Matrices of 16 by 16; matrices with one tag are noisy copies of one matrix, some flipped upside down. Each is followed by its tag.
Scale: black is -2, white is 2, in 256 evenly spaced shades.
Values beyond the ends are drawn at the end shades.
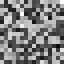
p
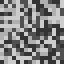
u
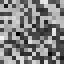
u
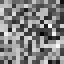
u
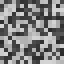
p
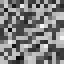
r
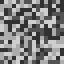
u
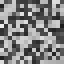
p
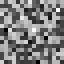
p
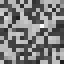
p
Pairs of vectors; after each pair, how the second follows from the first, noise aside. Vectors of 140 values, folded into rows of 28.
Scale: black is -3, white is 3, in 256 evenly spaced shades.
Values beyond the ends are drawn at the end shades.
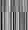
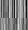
reversed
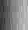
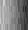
reversed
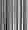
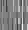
partly zeroed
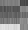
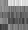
reversed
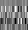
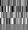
reversed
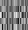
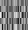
copied
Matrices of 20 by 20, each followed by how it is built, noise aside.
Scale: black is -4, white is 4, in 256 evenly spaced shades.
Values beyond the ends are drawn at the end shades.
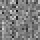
low rank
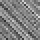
Toeplitz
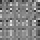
low rank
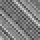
Toeplitz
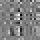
low rank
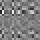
low rank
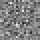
low rank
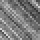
Toeplitz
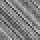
Toeplitz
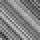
Toeplitz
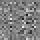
low rank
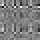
low rank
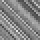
Toeplitz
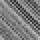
Toeplitz
